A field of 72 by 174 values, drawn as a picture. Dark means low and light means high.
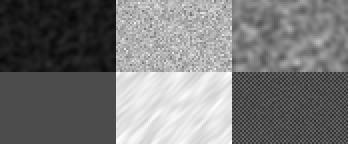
The table splits into 2 rows of 3 panels. Panel 1,1: very low, blotchy, faint in contrast. Panel 1,2: high, fine-grained. Panel 1,3: middling, blotchy. Panel 2,1: low, flat. Panel 2,2: very high, slanting up to the right, faint in contrast. Panel 2,3: low, checkered.
